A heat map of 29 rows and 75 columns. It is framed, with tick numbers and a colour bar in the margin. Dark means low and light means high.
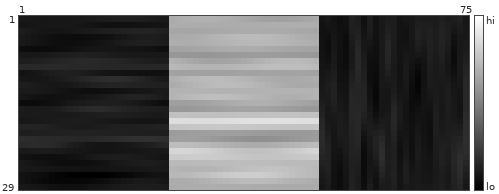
It is made of 1 by 3 panels. Panel 1,1: very low, streaked across, faint in contrast. Panel 1,2: high, streaked across. Panel 1,3: very low, streaked downward, faint in contrast.
